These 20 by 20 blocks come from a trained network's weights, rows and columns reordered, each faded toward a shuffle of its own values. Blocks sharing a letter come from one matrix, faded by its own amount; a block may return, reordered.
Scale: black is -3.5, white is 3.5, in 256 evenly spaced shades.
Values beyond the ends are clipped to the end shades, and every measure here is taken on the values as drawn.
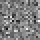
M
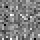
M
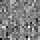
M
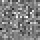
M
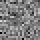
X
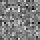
M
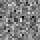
M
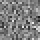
X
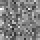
M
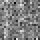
M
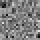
X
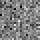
M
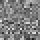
X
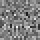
X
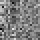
X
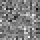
M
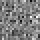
M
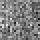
M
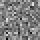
X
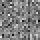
M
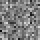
M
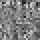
M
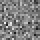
M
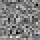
X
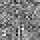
M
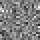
X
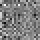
X
